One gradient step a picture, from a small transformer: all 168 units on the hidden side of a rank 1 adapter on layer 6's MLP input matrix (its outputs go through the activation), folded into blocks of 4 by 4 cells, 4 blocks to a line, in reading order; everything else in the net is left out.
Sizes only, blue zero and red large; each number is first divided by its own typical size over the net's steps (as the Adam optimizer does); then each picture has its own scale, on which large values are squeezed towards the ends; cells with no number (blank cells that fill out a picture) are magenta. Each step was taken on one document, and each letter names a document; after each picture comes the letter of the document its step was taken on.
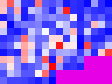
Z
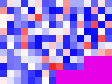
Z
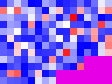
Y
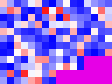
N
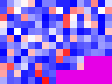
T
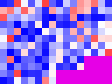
Y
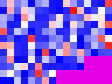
T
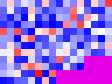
T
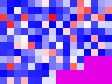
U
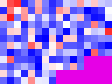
Z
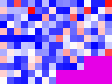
Y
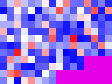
Z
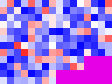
N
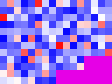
Z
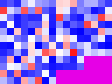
Z
